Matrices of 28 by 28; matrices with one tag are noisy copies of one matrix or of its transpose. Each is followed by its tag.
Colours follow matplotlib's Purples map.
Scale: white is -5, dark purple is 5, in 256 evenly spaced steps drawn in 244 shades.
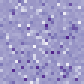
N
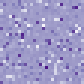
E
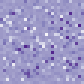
N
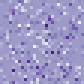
N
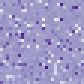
E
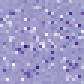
N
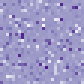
E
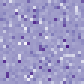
E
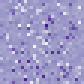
N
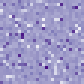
E
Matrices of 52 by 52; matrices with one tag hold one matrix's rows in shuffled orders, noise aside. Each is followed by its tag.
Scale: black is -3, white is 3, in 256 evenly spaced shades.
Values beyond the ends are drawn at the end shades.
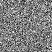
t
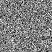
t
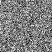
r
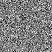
t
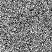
r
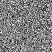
t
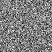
t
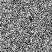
r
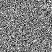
t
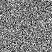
t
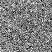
r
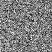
r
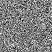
t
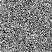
r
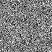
t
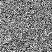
r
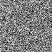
r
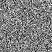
t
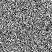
t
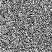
r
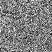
r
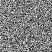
r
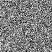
r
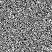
t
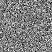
t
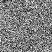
r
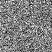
r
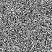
t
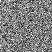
r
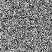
r
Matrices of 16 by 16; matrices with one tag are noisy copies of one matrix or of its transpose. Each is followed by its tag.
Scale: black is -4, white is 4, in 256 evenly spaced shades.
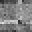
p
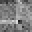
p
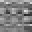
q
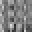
q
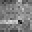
p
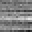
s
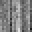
s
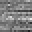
s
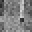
p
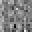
q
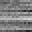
s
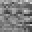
q
